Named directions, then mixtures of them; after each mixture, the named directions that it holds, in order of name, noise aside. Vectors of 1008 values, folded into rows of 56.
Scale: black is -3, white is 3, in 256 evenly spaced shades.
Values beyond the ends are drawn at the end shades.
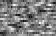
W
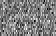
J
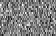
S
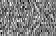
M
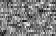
S, W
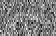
J, M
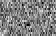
S, W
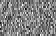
M, S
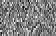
J, M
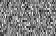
M, S, W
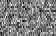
M, S, W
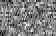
M, S, W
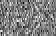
M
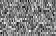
J, M, W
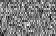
S, W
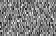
M, S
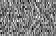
M
